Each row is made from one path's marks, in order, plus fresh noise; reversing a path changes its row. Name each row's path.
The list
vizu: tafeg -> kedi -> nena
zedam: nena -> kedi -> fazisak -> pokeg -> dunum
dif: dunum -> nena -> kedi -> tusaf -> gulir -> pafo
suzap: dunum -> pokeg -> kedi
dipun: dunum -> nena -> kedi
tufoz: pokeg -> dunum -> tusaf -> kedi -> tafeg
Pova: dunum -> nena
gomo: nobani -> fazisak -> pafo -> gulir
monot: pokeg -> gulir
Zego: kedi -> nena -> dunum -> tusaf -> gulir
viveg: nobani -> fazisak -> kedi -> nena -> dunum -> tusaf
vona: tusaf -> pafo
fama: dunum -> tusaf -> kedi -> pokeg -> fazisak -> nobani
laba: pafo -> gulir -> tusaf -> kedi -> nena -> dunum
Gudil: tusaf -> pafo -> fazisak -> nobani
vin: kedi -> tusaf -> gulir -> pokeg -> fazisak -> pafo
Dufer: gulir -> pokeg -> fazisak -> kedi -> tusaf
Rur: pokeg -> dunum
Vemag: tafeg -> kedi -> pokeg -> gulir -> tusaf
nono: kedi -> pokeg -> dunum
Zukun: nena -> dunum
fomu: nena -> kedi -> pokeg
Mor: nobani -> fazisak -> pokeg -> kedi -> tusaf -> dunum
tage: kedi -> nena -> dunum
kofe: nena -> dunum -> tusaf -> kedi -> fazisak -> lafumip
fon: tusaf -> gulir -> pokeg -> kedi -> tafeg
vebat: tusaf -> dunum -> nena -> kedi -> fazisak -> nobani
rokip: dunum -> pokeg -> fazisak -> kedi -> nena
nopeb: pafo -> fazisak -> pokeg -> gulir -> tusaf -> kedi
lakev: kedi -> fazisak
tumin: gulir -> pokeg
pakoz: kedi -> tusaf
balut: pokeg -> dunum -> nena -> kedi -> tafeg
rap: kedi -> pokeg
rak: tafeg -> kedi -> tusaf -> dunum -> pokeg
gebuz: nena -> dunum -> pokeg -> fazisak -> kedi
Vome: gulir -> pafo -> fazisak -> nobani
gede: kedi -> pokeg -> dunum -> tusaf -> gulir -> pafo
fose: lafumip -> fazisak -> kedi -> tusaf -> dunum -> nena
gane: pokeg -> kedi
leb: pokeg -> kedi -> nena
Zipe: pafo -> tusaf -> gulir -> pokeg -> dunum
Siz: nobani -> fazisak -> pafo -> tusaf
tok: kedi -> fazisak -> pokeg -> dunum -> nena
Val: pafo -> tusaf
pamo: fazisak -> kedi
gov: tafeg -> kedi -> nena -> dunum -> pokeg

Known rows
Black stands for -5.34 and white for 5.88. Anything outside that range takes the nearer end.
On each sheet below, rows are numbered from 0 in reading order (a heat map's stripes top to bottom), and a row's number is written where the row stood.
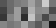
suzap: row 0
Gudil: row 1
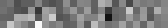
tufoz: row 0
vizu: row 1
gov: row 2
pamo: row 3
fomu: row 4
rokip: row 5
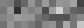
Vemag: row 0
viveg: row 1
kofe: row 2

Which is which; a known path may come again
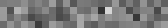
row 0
rokip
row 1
zedam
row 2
gov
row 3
Zego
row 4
Dufer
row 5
viveg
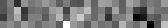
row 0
rap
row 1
laba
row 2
vizu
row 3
lakev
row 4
pamo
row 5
Rur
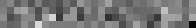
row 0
tok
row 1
balut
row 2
suzap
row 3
gebuz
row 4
rak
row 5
Zukun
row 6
gomo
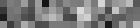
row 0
nono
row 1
tumin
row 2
Pova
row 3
Gudil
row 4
kofe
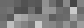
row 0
tufoz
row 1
dipun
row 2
fomu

